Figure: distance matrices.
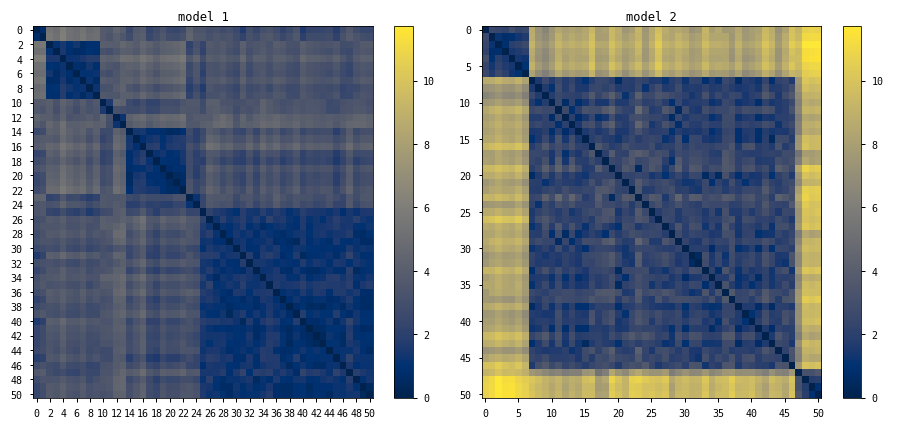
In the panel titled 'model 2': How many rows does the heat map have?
51
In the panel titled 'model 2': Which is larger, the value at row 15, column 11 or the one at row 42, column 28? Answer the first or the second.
the first
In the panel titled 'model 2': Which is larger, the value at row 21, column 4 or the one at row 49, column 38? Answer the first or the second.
the second
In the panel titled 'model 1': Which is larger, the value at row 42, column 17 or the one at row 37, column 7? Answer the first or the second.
the second
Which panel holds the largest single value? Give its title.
model 2
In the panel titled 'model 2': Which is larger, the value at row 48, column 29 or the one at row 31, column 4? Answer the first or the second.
the first
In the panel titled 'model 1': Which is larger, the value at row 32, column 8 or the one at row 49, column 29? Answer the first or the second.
the first
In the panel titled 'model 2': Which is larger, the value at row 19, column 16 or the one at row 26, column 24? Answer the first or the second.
the second
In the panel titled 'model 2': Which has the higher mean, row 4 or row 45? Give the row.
4
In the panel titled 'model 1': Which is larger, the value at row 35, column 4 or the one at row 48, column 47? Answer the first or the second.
the first
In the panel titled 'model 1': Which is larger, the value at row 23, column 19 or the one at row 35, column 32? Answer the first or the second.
the first
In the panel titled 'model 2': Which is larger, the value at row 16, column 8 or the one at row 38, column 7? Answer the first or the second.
the first
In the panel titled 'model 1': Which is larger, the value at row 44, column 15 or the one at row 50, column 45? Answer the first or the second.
the first
